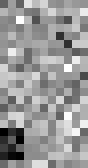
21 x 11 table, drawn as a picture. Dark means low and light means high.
The ninth with the lowest average is the bottom left. An odd patch, lower than its surroundings, sits in the bottom left. Neither half mirrors the other. Overall the values sit about 60% of the way up the scale.
